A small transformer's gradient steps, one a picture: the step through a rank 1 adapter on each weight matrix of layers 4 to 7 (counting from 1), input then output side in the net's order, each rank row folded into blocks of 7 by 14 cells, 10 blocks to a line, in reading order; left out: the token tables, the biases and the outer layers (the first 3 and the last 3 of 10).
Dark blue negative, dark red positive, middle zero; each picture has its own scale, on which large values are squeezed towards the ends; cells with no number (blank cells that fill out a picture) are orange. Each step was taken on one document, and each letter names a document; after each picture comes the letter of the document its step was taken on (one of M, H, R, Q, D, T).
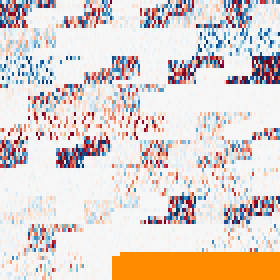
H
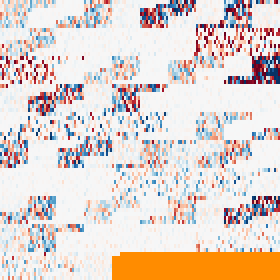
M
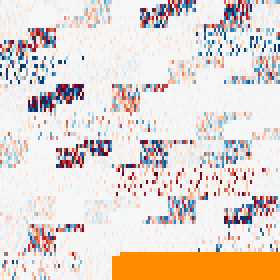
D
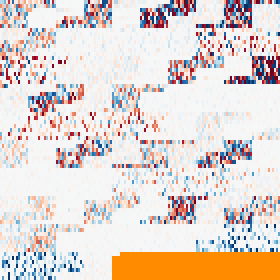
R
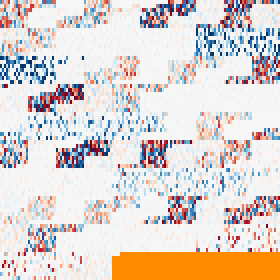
D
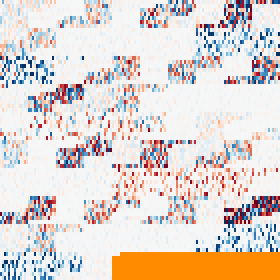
D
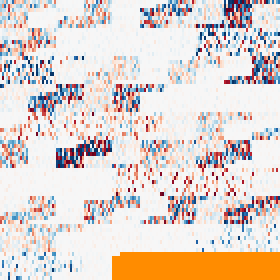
H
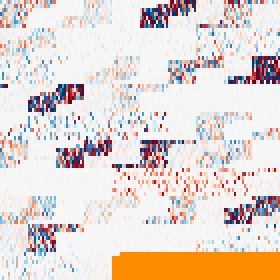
M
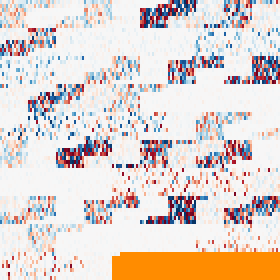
R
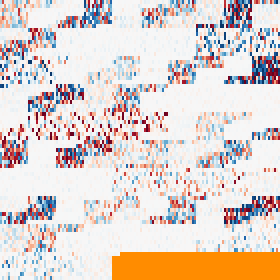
M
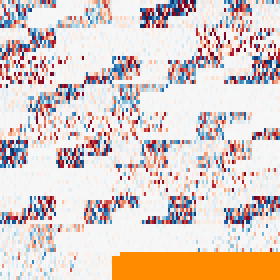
R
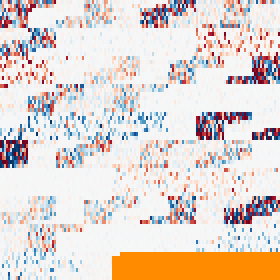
R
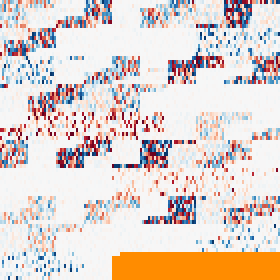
H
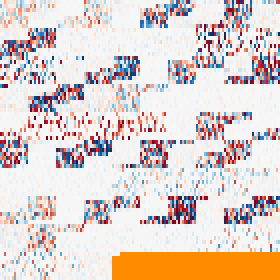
D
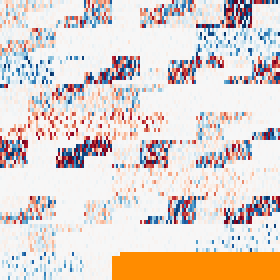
H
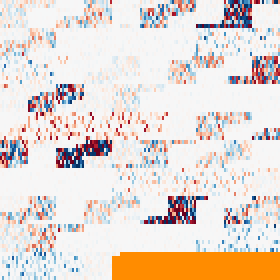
M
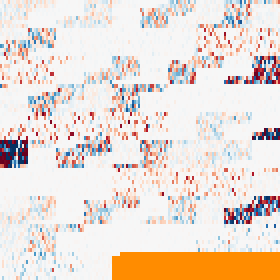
R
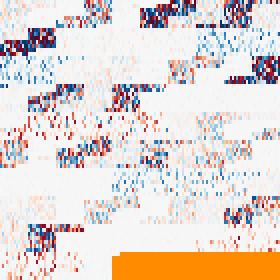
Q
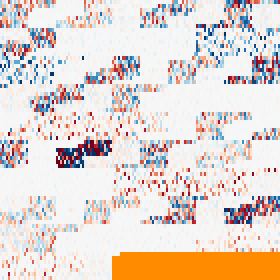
M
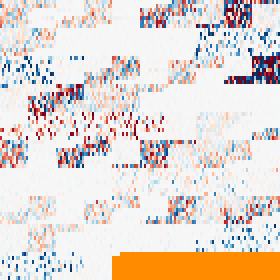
H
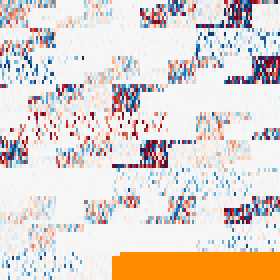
R
